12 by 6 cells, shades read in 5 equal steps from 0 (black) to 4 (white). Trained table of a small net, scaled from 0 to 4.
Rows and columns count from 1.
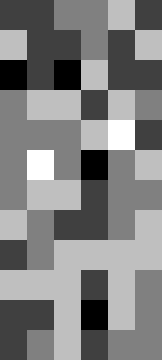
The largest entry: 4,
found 2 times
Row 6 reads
2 4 2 0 2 3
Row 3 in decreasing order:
3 1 1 1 0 0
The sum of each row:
10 11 6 14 14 13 13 12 15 15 10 11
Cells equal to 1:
20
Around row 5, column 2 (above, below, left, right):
3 4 2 2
